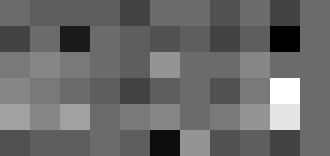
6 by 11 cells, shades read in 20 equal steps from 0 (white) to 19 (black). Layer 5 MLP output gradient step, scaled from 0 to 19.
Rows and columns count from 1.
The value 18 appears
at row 6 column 6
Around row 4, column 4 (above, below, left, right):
11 11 11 14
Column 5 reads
14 12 12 14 10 12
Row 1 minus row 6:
-2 0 0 1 2 -7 3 0 -1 0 0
